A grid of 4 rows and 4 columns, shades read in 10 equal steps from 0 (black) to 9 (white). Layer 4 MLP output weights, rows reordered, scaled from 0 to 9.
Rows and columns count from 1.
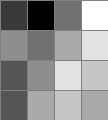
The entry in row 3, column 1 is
3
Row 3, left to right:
3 5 8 7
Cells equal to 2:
1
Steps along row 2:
down up up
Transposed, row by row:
2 5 3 3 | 0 4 5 6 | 4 6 8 7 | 9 8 7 6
